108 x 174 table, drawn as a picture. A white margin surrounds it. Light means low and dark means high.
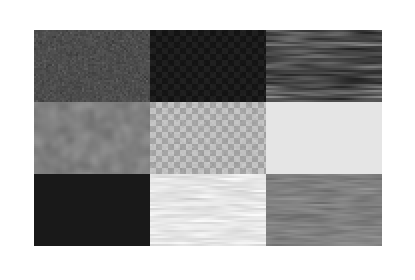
The table splits into 3 rows of 3 panels. Panel 1,1: high, fine-grained, faint in contrast. Panel 1,2: very high, checkered, faint in contrast. Panel 1,3: high, streaked across. Panel 2,1: middling, blotchy, faint in contrast. Panel 2,2: low, checkered. Panel 2,3: very low, flat. Panel 3,1: very high, flat. Panel 3,2: very low, streaked across, faint in contrast. Panel 3,3: middling, streaked across, faint in contrast.
